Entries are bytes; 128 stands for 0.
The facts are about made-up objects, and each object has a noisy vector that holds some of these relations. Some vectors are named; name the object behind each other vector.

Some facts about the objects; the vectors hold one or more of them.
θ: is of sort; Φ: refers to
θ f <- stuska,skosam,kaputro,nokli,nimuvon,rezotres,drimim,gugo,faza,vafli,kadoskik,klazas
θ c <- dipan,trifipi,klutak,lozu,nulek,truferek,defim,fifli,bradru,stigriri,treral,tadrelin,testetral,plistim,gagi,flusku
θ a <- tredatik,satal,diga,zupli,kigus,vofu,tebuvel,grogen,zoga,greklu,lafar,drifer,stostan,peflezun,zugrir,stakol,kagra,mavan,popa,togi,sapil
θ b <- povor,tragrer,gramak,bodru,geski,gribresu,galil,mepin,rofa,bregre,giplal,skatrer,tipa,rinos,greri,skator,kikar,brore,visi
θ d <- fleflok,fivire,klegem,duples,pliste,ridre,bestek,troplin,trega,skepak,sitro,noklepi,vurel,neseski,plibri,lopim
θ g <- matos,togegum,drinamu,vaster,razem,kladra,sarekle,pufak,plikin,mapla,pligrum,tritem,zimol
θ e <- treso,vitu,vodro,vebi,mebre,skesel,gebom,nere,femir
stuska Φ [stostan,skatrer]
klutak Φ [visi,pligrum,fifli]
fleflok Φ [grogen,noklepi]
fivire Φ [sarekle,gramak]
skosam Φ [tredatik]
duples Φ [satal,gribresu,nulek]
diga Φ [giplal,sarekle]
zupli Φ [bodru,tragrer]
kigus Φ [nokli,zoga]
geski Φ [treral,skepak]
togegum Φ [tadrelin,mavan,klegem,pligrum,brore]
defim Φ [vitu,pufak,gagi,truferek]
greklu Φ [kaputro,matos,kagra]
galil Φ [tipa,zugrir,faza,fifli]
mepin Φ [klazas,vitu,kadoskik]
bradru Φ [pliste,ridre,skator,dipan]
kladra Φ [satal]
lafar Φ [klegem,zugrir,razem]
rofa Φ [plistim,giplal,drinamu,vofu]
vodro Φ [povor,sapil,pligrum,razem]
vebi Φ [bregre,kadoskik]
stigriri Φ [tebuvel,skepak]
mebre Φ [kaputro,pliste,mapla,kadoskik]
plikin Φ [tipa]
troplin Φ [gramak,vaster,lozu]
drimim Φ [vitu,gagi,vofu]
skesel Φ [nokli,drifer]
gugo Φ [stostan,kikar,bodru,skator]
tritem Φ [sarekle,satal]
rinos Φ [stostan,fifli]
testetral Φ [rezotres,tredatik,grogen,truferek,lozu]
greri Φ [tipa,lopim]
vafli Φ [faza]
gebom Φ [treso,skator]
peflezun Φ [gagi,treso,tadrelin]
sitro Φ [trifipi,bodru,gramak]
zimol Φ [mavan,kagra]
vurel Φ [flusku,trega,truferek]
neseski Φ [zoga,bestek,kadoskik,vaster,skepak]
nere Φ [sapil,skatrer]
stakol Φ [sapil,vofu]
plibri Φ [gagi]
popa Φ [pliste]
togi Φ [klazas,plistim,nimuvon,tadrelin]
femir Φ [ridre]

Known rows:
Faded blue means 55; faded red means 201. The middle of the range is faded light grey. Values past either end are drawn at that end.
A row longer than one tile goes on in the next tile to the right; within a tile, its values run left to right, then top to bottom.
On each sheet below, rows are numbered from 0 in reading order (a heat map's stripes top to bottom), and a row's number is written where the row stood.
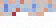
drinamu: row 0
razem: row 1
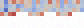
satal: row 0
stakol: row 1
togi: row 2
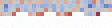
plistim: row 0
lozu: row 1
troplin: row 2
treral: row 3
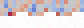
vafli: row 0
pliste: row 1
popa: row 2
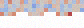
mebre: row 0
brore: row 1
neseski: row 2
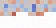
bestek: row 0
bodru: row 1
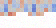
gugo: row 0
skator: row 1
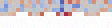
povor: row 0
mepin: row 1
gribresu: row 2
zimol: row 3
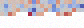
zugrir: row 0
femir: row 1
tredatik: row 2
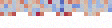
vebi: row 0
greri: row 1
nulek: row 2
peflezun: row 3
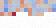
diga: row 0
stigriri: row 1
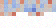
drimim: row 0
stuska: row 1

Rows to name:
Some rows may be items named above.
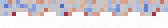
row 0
treral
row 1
mapla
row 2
faza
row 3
popa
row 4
pliste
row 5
drinamu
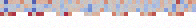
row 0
kladra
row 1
duples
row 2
galil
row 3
sapil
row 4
neseski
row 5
troplin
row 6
zupli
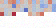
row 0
skesel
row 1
defim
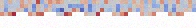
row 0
fivire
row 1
zupli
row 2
noklepi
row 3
drinamu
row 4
gramak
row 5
plibri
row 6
gugo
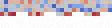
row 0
kladra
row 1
skosam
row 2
noklepi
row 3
fleflok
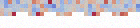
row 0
geski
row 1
lopim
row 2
vodro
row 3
tipa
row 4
testetral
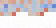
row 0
kadoskik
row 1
truferek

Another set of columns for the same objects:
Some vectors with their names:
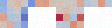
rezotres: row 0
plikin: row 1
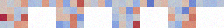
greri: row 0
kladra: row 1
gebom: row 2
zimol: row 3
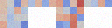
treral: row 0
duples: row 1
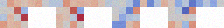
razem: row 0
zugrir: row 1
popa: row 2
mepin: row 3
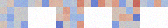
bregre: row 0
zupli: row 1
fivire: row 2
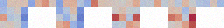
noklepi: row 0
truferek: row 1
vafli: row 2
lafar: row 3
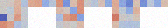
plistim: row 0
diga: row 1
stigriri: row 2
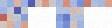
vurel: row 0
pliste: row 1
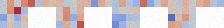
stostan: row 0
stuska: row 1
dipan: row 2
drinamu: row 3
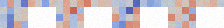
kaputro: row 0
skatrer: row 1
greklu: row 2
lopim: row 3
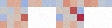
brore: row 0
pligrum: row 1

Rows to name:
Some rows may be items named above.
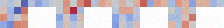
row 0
greklu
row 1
stostan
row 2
kikar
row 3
mavan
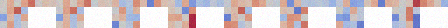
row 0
skatrer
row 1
skatrer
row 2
zupli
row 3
togegum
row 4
sapil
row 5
rofa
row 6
kadoskik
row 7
sarekle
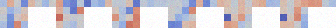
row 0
matos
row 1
neseski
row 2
zimol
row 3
popa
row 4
drinamu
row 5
giplal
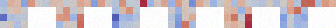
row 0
treso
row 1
rinos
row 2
skator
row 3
kagra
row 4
vodro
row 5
bodru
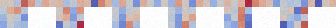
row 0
trifipi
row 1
gugo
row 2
matos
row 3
kagra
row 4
satal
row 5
bradru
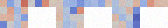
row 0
sitro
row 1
vebi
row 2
lozu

